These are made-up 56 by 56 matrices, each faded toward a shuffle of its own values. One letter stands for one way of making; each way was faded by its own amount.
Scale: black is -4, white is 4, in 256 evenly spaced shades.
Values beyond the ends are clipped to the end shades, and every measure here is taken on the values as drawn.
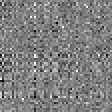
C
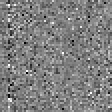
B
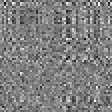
C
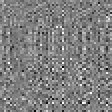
C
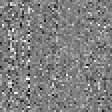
B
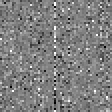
B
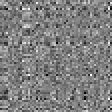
C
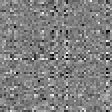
C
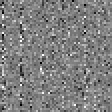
B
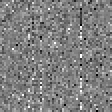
B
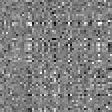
C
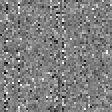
B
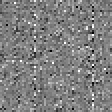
B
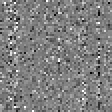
B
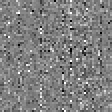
B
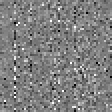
B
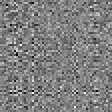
C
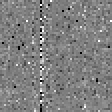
B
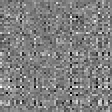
C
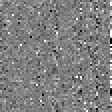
B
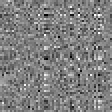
C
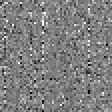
B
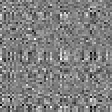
C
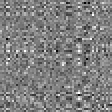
C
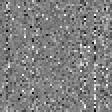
B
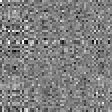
C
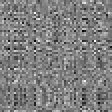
C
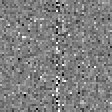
B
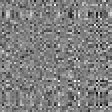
C
